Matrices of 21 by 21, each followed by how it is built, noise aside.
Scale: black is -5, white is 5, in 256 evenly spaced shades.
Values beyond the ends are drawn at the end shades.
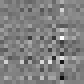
low rank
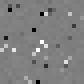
sparse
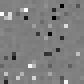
sparse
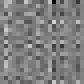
low rank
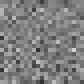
low rank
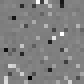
sparse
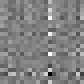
low rank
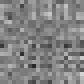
low rank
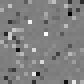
sparse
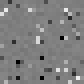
sparse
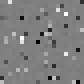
sparse
